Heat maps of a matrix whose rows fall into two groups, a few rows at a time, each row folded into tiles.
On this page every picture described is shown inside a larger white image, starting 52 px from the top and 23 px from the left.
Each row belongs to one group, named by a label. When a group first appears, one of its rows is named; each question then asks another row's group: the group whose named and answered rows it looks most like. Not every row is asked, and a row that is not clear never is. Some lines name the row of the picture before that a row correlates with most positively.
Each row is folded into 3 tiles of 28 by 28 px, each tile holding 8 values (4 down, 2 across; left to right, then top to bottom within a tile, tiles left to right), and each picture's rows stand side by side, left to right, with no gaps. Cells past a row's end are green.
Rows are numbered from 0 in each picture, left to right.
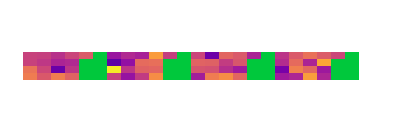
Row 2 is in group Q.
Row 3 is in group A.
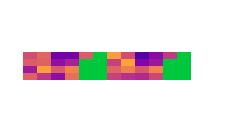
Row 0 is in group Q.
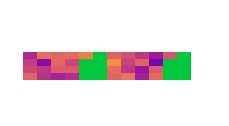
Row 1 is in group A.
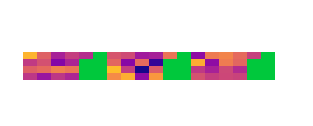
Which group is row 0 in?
Q
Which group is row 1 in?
A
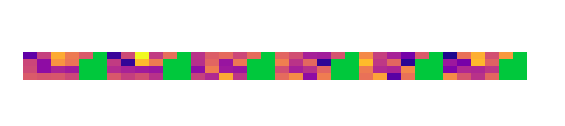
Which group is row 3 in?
A
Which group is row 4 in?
A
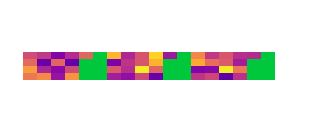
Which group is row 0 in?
A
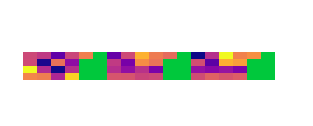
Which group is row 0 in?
A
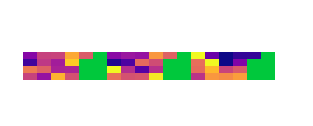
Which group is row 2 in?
Q
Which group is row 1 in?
A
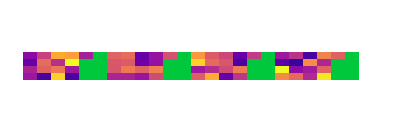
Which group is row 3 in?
A
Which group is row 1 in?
Q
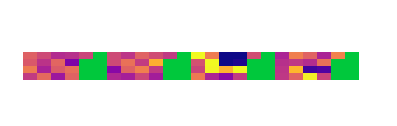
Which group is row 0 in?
A
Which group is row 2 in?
Q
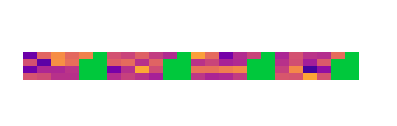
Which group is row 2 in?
Q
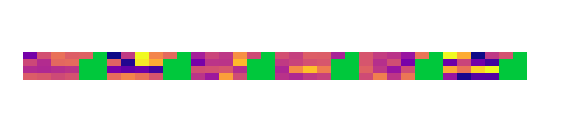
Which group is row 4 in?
A
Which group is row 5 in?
Q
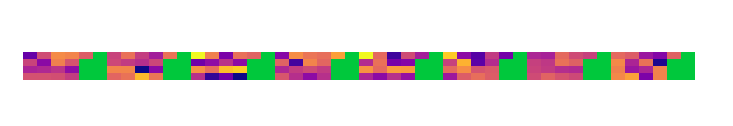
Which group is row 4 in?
Q
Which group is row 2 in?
Q
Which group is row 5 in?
Q
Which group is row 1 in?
A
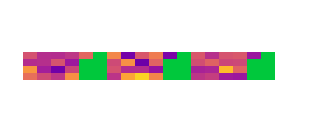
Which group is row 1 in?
Q
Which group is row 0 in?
A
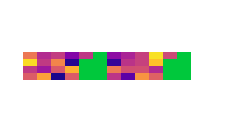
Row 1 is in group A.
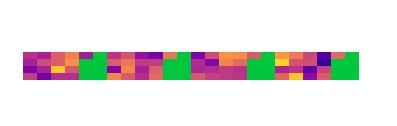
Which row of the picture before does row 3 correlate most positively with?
0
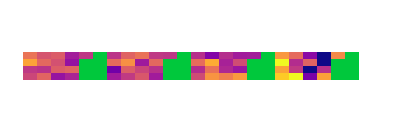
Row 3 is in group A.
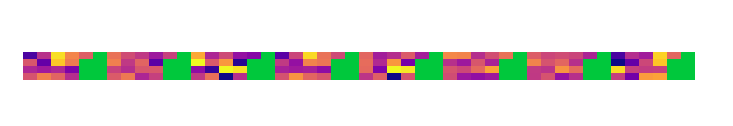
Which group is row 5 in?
Q
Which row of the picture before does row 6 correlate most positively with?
0
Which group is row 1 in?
A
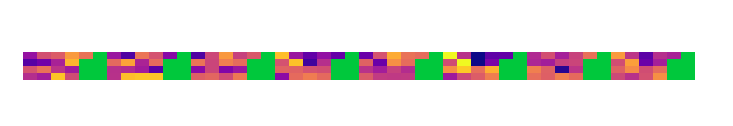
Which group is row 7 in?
Q
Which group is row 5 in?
Q
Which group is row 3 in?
Q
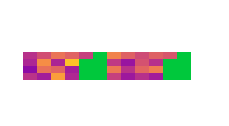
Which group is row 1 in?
Q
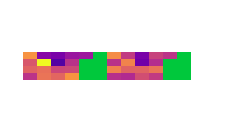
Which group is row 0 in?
Q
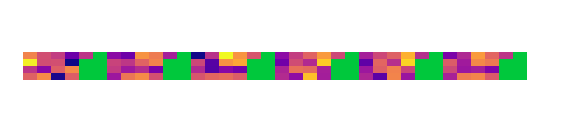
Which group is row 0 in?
A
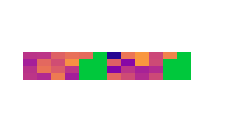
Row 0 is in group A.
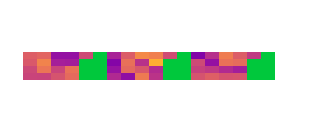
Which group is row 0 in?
Q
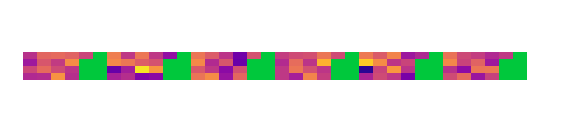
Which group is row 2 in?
A
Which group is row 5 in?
A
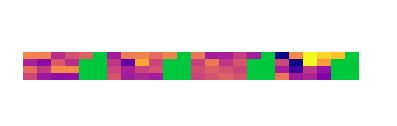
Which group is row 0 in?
Q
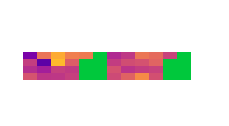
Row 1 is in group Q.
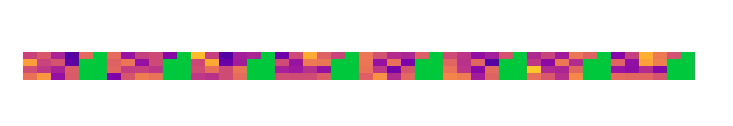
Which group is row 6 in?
A
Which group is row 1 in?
Q
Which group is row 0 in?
A
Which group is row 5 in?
A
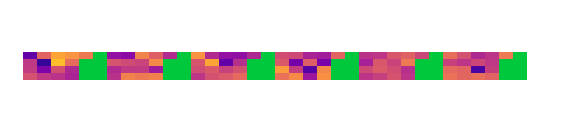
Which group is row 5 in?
A
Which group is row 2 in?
Q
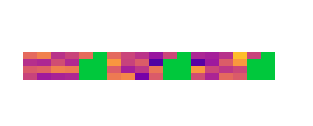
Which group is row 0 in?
Q
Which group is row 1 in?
A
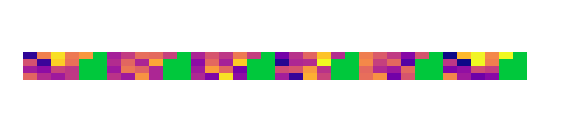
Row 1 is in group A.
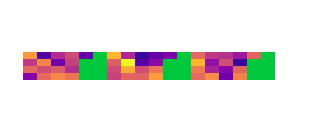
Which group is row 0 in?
Q
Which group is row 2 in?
A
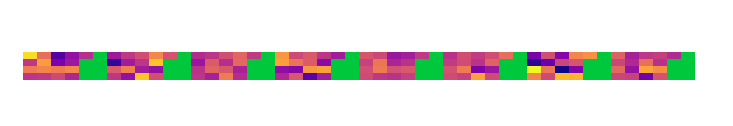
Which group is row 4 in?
Q
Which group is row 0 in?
Q
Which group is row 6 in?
A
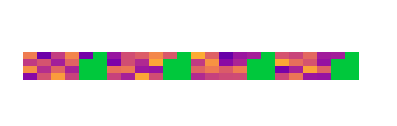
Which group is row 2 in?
Q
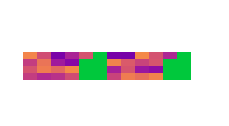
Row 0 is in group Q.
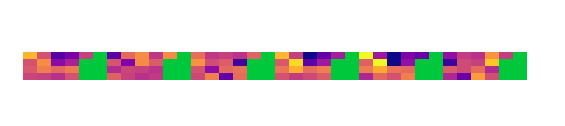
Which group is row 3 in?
Q
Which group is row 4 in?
Q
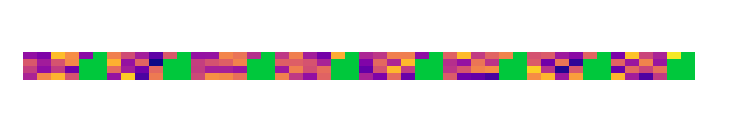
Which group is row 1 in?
A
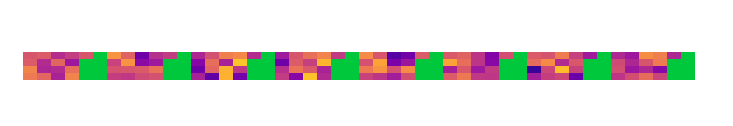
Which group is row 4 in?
Q
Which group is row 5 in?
A
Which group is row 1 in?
Q
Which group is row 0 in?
A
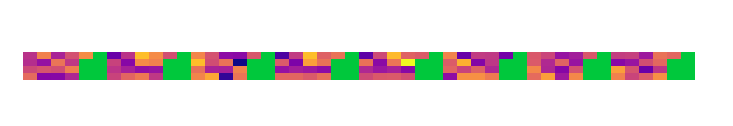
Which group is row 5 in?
Q
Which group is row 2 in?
A
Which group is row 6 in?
A
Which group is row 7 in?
A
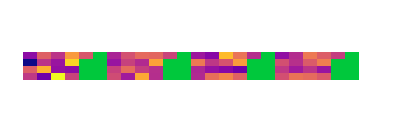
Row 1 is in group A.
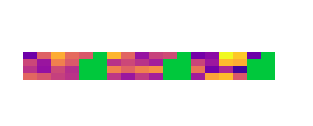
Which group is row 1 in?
Q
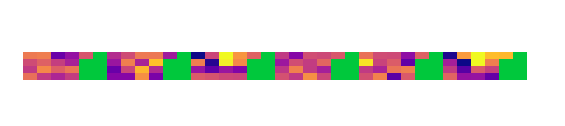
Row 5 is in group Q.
